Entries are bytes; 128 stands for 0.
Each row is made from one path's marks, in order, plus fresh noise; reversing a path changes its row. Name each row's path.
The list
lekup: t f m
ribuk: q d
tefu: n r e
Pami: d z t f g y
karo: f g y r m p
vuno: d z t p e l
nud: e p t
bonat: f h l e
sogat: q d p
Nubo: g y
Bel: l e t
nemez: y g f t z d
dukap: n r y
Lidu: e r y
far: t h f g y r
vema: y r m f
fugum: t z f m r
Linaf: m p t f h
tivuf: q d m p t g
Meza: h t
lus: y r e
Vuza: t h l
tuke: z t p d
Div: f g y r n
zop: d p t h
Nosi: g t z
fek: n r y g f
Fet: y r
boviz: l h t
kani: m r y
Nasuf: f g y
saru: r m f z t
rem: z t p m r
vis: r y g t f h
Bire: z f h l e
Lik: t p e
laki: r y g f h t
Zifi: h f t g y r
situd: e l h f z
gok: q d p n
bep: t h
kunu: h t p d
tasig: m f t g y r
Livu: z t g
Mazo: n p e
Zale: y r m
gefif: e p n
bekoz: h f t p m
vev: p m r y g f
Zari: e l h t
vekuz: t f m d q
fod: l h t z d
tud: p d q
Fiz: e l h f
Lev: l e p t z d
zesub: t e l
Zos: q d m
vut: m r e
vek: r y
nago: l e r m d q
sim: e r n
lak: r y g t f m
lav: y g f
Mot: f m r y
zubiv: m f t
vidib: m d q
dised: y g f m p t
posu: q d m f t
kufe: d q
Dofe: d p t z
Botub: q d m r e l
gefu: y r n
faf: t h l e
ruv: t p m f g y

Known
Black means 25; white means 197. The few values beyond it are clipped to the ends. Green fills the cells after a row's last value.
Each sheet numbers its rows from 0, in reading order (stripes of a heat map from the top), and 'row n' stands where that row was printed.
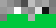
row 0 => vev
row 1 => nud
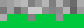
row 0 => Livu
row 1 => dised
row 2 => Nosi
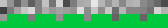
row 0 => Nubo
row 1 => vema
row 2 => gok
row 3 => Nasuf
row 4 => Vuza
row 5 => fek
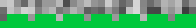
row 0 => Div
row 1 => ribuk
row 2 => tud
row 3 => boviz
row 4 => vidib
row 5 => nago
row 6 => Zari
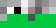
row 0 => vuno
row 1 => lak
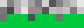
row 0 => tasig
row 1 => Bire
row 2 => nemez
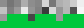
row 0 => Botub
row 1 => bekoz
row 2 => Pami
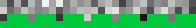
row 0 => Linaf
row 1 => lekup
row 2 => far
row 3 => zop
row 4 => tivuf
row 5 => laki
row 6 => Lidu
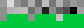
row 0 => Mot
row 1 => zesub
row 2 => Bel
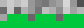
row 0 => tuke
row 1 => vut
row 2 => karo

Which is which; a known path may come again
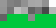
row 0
vut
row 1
fod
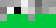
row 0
vuno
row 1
ribuk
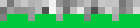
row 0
bep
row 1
Pami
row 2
Zos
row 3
zubiv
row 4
sogat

